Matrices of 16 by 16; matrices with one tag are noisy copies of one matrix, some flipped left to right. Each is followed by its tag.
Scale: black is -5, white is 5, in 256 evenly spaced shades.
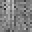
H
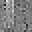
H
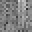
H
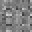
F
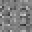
F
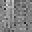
H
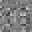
F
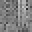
H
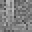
H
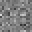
F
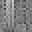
H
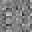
F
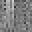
H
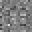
F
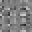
F
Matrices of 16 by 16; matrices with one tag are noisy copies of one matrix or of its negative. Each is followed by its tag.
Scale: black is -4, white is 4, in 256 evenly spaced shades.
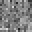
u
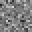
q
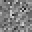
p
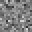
q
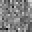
u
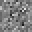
p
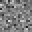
q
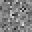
p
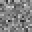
q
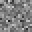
q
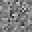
p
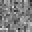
u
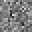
p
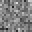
u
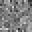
u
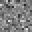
q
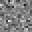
q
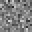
q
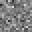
q
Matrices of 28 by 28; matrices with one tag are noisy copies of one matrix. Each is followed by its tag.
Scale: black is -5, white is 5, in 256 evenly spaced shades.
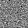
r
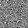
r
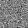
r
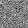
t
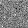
t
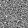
r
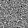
r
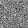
t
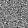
r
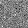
t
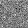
t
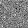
t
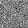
t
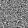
r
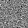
r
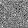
t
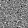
r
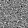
r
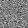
r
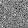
t
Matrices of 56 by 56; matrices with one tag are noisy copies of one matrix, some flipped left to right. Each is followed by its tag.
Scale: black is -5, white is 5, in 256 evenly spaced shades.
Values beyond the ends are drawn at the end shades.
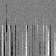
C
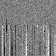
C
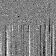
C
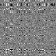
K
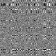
K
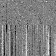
C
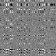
K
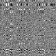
K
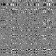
K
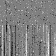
C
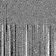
C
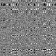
K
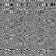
K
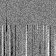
C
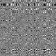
K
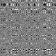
K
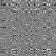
K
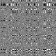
K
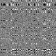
K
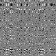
K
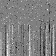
C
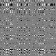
K
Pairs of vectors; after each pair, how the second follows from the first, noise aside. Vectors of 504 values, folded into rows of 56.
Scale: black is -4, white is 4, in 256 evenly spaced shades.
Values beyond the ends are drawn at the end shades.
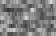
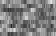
copied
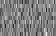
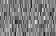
shuffled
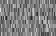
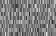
shuffled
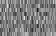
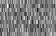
copied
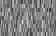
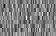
shuffled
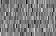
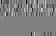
partly zeroed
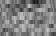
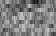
copied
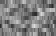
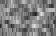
copied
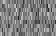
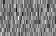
sign-scrambled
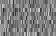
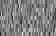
shuffled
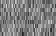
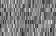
copied
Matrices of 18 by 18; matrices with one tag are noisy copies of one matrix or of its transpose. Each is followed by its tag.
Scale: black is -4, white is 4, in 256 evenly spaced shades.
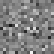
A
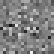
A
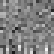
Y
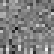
Y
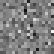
A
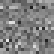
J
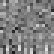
Y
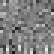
Y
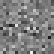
A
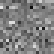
J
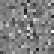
A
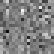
J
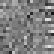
Y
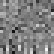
Y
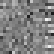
Y
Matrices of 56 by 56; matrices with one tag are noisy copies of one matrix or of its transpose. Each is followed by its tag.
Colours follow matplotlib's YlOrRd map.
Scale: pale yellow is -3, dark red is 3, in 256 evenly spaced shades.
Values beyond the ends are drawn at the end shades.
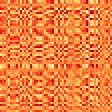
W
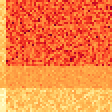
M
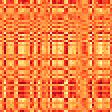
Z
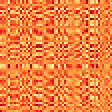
W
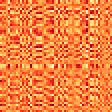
W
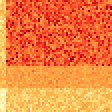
M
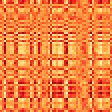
Z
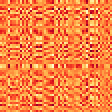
W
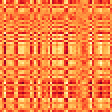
Z
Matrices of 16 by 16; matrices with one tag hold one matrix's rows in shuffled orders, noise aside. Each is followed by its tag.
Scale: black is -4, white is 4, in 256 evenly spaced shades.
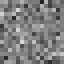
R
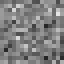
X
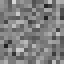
X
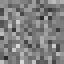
R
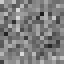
R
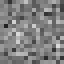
X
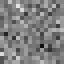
R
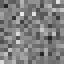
R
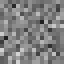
R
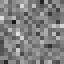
R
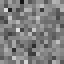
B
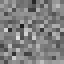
B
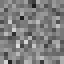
B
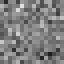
R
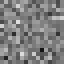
R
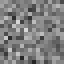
B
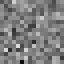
B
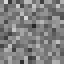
B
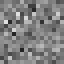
B
